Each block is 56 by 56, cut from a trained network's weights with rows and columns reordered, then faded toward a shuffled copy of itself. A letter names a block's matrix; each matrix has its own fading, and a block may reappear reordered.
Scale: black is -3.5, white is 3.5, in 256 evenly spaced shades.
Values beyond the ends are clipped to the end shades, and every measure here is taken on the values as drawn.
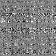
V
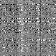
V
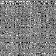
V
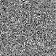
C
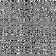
V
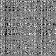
V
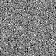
C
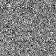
C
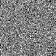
C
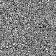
C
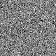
C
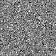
C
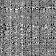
V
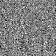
C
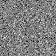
C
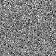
C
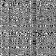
V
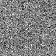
C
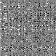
V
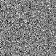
C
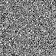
C
